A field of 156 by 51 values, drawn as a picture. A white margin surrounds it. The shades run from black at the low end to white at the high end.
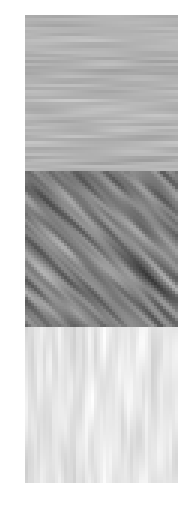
The table splits into 3 rows of 1 panel. Panel 1,1: high, streaked across, faint in contrast. Panel 2,1: middling, slanting down to the right. Panel 3,1: very high, streaked downward, faint in contrast.
